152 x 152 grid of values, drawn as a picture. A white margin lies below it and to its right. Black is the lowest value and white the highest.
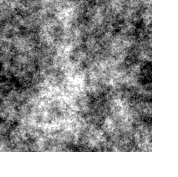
Stripes: none. Ninth with the highest average: centre. Histogram: bell-shaped.
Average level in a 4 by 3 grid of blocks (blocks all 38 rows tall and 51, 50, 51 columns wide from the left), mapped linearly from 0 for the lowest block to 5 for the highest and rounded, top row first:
1 2 0 | 0 3 1 | 1 5 1 | 3 3 2
